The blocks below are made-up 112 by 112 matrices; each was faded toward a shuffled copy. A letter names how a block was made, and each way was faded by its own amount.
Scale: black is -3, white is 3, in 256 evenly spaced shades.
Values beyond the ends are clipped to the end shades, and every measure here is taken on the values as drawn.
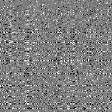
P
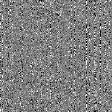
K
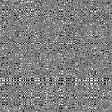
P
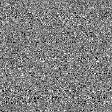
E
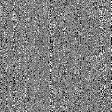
K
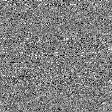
E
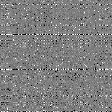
P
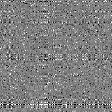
P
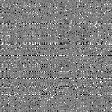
P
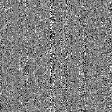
K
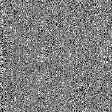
K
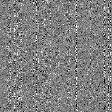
K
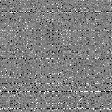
P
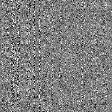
K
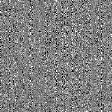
K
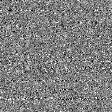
E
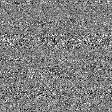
E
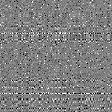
P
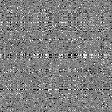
P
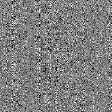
K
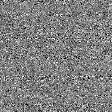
E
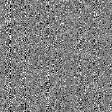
K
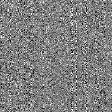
K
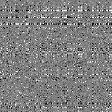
P
